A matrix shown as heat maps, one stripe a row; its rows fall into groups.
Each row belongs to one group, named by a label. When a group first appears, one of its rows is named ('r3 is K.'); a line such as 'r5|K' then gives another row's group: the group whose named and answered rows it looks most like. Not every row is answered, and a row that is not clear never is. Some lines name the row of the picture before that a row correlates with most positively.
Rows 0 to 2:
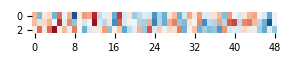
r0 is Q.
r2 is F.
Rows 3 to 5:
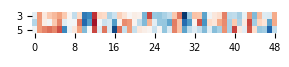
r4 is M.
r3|M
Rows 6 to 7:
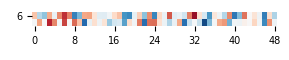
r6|Q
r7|F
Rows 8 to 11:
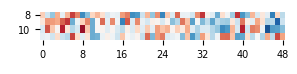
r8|Q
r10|F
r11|M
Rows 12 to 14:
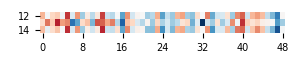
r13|F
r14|Q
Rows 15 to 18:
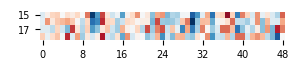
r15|M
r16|M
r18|Q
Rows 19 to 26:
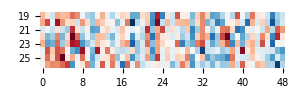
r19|Q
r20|F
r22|Q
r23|Q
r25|F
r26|F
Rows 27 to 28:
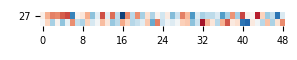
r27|F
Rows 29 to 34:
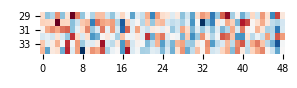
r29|Q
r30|F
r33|Q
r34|Q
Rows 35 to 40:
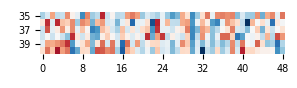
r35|M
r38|M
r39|F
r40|F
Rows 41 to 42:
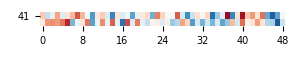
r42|F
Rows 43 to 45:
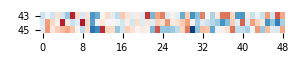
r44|F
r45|M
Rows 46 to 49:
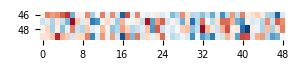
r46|F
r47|M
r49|F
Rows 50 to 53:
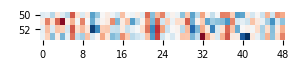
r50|M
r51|F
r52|M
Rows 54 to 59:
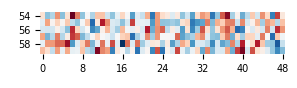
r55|M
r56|M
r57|Q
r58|F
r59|Q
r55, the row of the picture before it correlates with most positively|52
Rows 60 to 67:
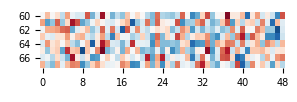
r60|M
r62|F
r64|M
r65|Q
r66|M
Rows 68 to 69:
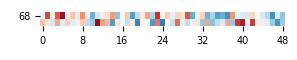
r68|F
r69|Q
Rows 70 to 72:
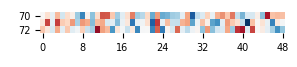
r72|Q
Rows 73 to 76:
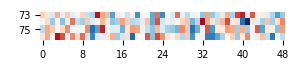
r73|Q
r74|M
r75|M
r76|F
